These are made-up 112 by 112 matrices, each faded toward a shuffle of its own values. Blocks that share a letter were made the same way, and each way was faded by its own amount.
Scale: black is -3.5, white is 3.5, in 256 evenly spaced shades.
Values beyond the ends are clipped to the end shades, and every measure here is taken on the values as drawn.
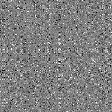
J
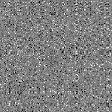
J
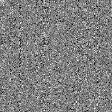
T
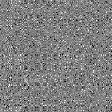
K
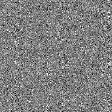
T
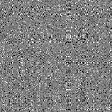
K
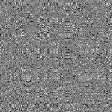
K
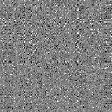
K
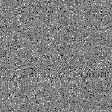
J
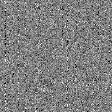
T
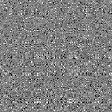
K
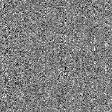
T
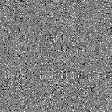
J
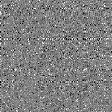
K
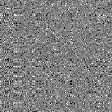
K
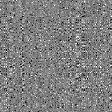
K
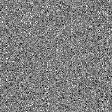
T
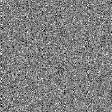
T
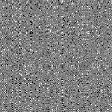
K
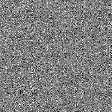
T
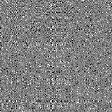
K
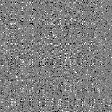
K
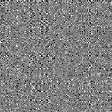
K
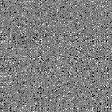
J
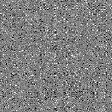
J
